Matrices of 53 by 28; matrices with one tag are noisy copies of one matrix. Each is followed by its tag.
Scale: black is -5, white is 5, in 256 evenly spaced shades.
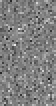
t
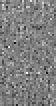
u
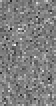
t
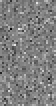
t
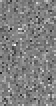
t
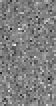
t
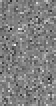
t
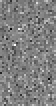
t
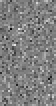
t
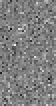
t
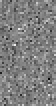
t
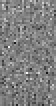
u
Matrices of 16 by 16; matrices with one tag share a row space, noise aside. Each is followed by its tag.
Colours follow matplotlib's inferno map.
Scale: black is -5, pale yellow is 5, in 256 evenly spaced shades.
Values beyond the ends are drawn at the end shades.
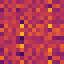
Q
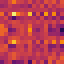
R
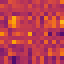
R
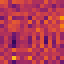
R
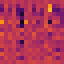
Q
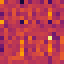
Q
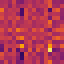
Q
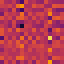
Q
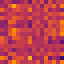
R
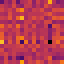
Q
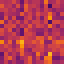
Q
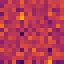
Q
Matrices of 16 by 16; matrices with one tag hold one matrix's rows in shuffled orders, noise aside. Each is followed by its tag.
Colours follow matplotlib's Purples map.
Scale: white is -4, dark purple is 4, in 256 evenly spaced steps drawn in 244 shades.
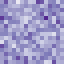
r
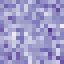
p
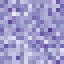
p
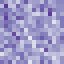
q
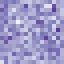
r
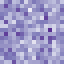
q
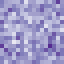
p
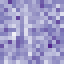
p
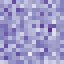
q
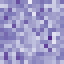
q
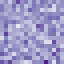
r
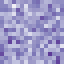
p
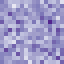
p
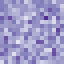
r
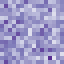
q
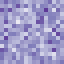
r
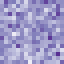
p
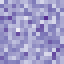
r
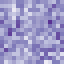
p
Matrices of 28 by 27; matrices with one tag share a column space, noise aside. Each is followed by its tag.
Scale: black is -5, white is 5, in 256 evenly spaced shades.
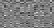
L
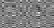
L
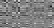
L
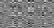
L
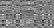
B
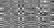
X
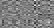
B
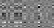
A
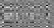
A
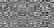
L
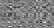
A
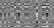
A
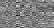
L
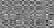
B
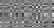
A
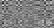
B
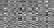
X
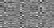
L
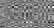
A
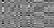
L
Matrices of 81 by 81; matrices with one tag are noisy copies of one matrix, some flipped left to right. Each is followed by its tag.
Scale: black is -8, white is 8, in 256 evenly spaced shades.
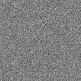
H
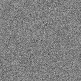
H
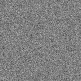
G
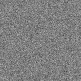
G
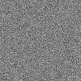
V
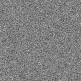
V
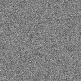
G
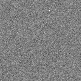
H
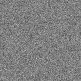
G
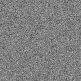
G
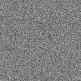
G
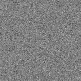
G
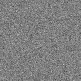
G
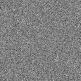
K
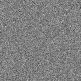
K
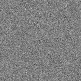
H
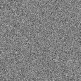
K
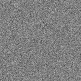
H
